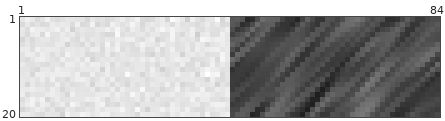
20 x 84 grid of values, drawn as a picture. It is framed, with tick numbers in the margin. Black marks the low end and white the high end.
The table splits into one row of 2 panels. Panel 1,1: very high, fine-grained, faint in contrast. Panel 1,2: low, slanting up to the right.
